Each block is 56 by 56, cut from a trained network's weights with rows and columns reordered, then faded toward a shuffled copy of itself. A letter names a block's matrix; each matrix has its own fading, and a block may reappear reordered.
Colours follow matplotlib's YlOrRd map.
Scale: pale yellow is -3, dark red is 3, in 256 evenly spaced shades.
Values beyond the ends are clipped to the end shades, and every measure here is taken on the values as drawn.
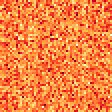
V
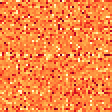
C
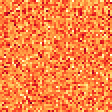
V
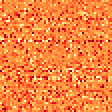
C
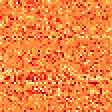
C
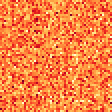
V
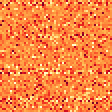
C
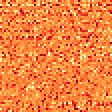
C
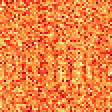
V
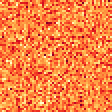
V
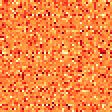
C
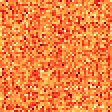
V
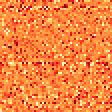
C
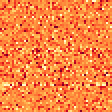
C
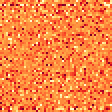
C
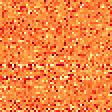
C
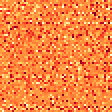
C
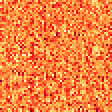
V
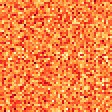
V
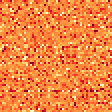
C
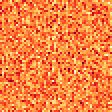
V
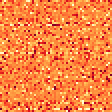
C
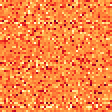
C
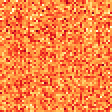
V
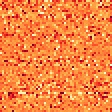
C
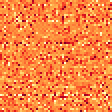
C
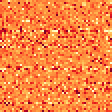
C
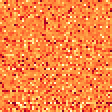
C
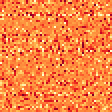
C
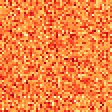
V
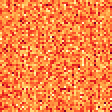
V
